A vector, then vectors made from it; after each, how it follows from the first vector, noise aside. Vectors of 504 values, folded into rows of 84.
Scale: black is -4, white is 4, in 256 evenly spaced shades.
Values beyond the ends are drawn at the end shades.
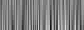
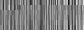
wrapped around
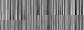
wrapped around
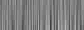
shrunk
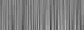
shrunk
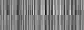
wrapped around
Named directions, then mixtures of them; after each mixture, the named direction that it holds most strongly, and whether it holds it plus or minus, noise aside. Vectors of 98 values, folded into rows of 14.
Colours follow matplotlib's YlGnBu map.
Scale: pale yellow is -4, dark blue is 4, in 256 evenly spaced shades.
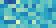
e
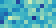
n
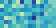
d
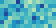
n, plus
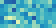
e, plus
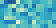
e, plus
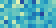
d, plus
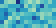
n, plus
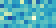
d, minus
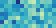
n, plus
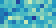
n, plus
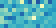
d, minus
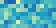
e, plus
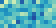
d, plus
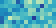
n, plus
